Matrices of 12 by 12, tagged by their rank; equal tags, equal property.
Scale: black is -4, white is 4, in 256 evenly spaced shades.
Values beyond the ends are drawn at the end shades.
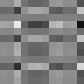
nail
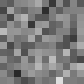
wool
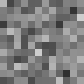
wool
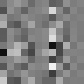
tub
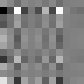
nail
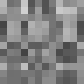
tub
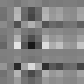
nail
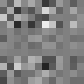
tub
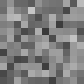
wool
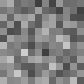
wool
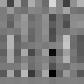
tub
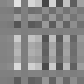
nail
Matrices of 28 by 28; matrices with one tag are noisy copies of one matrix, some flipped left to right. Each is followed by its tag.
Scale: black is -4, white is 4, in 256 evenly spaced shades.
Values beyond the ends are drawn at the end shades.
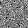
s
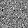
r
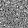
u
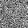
s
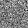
u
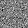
r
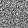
u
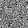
s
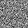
r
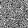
s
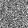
s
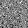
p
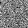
s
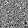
p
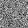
s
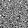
p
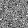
s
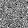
s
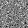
p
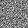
r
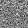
u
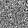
u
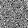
s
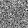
u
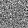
u
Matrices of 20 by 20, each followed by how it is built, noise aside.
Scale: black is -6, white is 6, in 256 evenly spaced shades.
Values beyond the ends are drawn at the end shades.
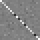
diagonal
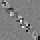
banded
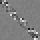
banded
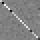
diagonal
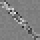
banded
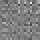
low rank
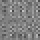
low rank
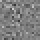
low rank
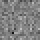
low rank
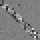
banded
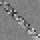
banded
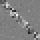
banded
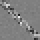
banded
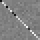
diagonal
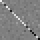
diagonal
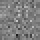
low rank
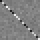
diagonal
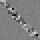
banded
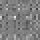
low rank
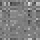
low rank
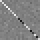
diagonal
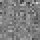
low rank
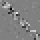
banded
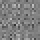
low rank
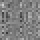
low rank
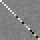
diagonal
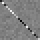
diagonal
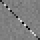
diagonal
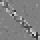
banded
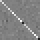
diagonal
